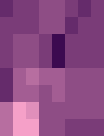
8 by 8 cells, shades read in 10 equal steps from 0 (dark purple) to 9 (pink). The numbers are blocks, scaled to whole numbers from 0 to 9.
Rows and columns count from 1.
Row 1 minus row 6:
0 -2 -2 0 -1 -1 -2 -1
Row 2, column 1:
3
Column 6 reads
3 2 3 3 4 4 4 3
